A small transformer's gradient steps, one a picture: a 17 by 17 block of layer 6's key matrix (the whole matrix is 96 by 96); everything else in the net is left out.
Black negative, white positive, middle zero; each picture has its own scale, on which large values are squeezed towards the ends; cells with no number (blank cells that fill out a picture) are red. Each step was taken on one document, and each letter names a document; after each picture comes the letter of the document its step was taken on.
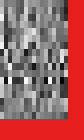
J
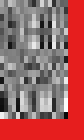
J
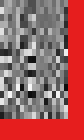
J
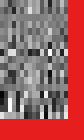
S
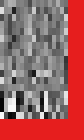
S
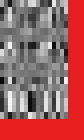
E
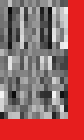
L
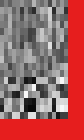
E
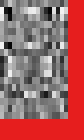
L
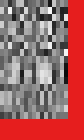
L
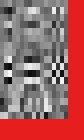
J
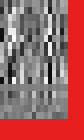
S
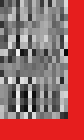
J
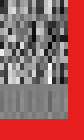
S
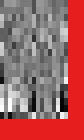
E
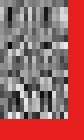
L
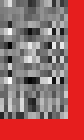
J
